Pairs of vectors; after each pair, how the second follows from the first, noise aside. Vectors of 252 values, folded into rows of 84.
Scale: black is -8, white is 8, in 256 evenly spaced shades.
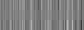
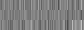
sign-scrambled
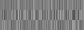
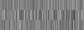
sign-scrambled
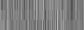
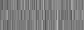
sign-scrambled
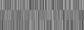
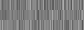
sign-scrambled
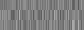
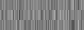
sign-scrambled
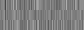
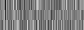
scaled up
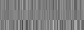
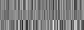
scaled up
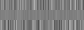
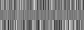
scaled up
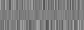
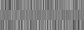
sign-scrambled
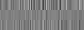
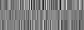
scaled up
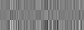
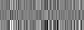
scaled up
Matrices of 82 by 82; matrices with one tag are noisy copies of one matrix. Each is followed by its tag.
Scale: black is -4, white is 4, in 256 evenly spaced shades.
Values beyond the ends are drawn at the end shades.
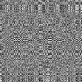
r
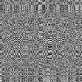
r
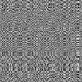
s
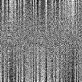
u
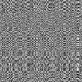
s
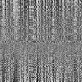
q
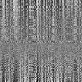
q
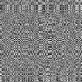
r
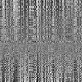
q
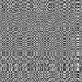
s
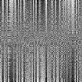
u
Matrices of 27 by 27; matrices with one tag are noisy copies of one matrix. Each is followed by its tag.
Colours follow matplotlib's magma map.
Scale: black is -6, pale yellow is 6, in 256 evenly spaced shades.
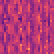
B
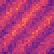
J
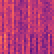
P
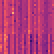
P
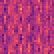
B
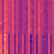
P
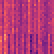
P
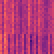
P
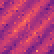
J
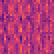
B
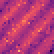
J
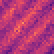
J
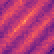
J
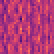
B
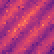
J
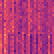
P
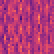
B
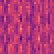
B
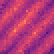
J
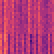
P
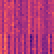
P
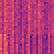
P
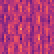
B
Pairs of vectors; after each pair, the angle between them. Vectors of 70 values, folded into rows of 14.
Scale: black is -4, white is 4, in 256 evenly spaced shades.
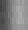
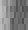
nearly opposite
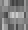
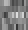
nearly parallel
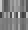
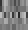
nearly opposite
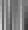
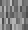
partly aligned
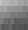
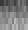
nearly opposite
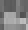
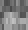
nearly parallel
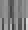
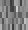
partly aligned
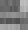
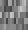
partly aligned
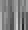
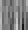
nearly parallel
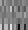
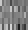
nearly parallel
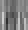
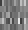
partly aligned
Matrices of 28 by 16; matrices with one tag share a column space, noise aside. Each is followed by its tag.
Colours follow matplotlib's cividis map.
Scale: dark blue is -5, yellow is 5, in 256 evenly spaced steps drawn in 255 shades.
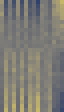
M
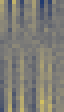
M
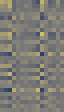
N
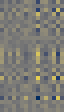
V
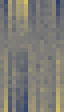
M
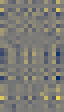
V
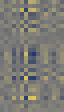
V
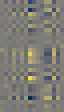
V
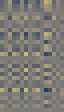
N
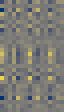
V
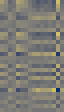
N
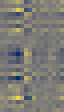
V
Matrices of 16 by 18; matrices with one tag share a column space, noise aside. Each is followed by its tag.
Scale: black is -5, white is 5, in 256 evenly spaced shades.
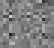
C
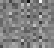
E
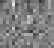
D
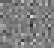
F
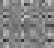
F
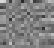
C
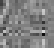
D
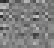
C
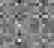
F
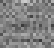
F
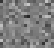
F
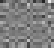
E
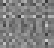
F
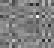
F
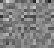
C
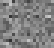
F
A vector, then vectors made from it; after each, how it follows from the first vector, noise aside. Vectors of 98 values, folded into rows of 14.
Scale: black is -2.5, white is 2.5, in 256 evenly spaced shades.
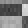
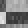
reversed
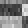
copied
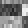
copied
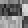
copied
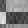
reversed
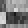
reversed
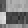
reversed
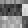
copied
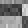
copied
